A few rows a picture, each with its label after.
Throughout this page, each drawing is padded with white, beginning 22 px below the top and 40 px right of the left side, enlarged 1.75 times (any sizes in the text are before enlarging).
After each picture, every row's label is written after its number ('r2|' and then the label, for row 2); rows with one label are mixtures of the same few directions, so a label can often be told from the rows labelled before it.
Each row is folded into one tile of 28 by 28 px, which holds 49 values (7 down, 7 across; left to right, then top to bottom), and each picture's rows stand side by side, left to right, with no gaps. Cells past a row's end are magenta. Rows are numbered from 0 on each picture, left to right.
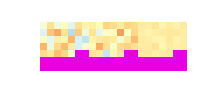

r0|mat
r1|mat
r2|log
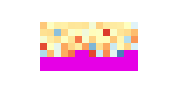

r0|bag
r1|bag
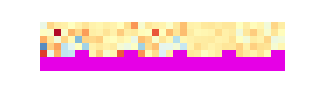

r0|bag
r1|bag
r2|bag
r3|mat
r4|mat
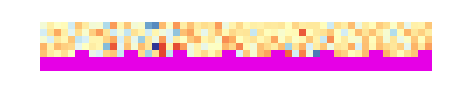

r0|mat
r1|log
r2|log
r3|mat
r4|bag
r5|bag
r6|log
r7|log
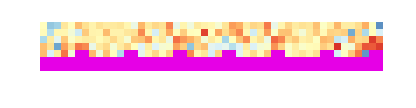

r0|log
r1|bag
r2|mat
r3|bag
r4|mat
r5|mat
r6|bag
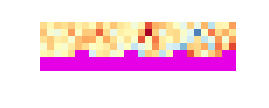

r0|mat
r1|log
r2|log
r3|log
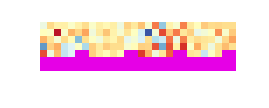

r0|bag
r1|mat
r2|log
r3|mat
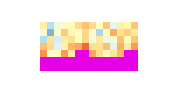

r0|log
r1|log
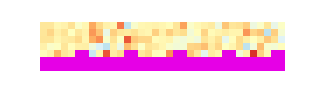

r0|mat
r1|mat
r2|bag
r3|mat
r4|mat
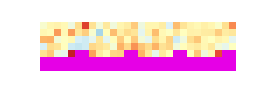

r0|bag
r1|log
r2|mat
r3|bag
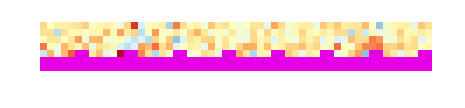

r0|bag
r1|bag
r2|mat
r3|log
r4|mat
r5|mat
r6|bag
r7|mat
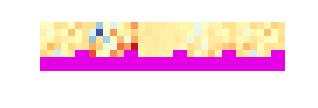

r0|mat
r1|log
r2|log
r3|log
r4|mat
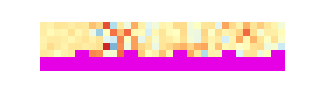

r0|mat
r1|log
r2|log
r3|mat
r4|log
